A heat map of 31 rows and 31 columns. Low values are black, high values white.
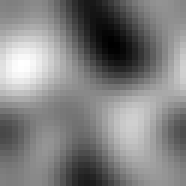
On average the colour sits 50% of the way up the scale. There are no regular stripes. The bottom left is the calmest part. The ninth with the lowest average is the top middle.
